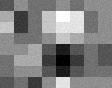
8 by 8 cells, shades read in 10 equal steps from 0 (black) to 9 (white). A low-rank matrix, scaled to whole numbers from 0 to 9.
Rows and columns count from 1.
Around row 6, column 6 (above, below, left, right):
3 3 0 4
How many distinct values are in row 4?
4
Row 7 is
4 5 5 3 1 3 4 4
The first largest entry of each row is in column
2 5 5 5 3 2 2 5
